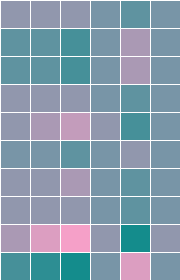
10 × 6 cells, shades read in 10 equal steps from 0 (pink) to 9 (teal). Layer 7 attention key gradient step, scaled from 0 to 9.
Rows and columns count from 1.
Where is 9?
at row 9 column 5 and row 10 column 3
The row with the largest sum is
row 10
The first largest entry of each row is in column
5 3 3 5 5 3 5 5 5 3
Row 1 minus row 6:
-1 -1 -2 0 2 0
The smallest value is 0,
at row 9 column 3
